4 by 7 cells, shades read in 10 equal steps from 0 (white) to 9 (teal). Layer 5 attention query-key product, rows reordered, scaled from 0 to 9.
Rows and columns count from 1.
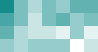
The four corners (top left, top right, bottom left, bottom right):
9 6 4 2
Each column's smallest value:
4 3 2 2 1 0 1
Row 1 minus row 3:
3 2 1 3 3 2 5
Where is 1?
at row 3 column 5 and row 3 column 7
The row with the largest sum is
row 1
